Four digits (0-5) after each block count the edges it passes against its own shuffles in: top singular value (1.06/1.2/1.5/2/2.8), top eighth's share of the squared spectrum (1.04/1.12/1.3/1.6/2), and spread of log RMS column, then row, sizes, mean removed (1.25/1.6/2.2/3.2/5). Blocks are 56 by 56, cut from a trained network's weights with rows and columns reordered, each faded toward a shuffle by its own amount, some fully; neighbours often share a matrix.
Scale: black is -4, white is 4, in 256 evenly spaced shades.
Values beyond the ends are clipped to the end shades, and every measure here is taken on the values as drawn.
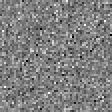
0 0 0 0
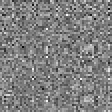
4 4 2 2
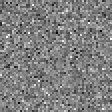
1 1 0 0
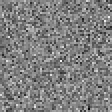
0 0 0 0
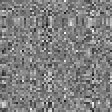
4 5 3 2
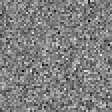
0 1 0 0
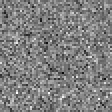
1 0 0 0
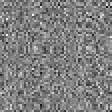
3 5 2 2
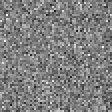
2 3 1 1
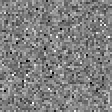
0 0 0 0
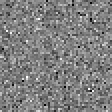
1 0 0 0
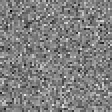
1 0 0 0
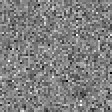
2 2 0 0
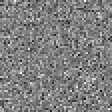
2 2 1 0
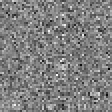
3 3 1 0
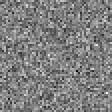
2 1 0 0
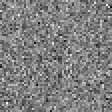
1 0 0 0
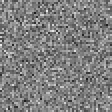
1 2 0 0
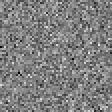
0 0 0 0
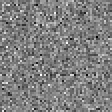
2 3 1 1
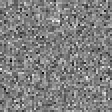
2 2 0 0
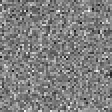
2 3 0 2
